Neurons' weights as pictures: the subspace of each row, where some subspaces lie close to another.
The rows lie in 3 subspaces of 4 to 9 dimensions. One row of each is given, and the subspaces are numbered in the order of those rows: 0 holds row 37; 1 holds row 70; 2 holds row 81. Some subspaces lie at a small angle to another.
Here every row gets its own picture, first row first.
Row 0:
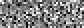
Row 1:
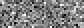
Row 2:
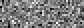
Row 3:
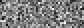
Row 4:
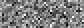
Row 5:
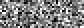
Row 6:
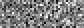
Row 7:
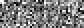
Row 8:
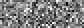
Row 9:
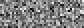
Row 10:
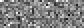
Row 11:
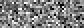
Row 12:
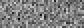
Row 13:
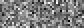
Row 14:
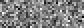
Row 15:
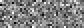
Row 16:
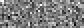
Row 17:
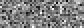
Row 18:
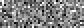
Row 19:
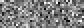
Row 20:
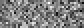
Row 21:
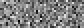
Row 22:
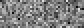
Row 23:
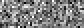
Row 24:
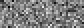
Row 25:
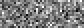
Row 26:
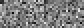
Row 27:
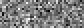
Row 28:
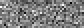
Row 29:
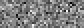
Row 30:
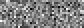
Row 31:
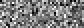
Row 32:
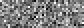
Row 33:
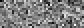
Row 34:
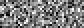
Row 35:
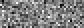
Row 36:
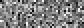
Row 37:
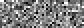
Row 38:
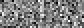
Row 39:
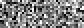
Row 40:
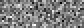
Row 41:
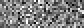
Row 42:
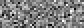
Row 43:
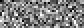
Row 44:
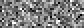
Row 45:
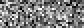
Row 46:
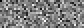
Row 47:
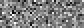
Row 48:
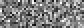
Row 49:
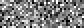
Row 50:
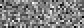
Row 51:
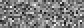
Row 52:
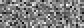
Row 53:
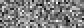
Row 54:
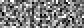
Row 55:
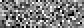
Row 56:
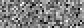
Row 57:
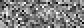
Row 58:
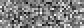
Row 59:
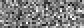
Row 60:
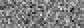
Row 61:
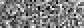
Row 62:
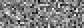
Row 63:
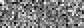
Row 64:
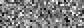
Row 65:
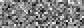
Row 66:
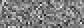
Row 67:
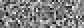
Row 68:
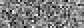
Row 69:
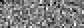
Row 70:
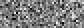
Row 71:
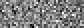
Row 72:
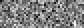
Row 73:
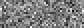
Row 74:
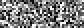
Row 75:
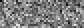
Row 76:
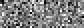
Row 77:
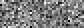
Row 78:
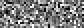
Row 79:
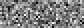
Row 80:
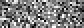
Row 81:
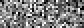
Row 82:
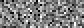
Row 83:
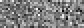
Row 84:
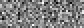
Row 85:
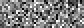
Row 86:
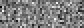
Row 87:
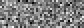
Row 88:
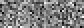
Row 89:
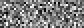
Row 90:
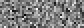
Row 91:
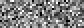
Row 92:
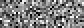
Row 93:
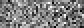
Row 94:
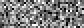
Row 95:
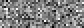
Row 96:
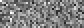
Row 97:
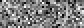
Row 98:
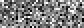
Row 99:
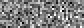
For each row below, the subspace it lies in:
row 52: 1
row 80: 0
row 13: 2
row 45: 1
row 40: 1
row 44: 1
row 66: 0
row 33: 0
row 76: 2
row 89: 0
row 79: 0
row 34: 1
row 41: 0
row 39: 2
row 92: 1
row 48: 1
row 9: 1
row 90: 0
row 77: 2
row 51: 1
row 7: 2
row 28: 1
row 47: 1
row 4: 0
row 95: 0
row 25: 0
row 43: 0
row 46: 0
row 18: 0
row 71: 0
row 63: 2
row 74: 1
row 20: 1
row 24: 0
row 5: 2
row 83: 0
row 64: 2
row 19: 2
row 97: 0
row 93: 1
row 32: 0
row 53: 2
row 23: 0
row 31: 1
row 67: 1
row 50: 2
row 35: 2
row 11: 1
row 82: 0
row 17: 1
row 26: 2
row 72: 0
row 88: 1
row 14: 2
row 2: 1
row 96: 1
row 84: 1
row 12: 2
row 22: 2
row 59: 1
